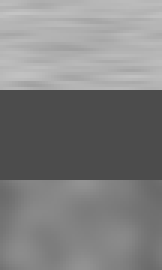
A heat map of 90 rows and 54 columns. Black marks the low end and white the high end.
The table splits into 3 rows of 1 panel. Panel 1,1: high, streaked across, faint in contrast. Panel 2,1: low, flat. Panel 3,1: middling, smooth, faint in contrast.
